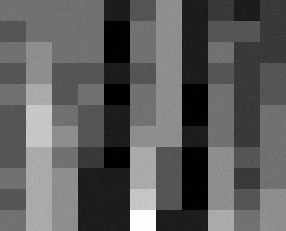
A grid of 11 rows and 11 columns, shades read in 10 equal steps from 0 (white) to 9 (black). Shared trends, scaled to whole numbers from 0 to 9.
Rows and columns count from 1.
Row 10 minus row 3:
1 -1 -1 3 -1 -3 2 1 -1 -1 -3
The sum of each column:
61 37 53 69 92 44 54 93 54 73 61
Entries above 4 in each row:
10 10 9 9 9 9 7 8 7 6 6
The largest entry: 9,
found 9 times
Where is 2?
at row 6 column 2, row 7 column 2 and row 10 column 6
